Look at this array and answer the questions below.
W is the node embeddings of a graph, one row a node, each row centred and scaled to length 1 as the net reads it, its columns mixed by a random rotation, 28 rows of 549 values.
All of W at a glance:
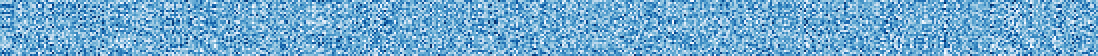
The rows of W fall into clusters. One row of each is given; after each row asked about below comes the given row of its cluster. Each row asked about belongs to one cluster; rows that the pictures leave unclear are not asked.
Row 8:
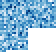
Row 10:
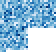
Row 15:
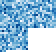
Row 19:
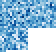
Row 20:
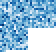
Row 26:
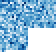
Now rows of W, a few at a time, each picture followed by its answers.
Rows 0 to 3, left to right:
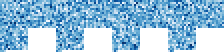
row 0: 19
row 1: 20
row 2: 26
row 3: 26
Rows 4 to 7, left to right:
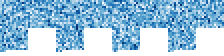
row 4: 20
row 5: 15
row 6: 26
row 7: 20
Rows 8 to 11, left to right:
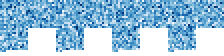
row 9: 15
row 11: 10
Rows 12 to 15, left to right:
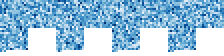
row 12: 15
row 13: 26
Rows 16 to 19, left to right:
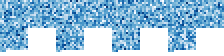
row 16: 10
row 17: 19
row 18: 8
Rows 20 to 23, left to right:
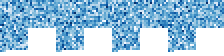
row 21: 19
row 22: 20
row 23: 20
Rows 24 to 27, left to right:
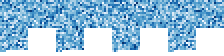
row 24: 8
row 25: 15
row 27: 8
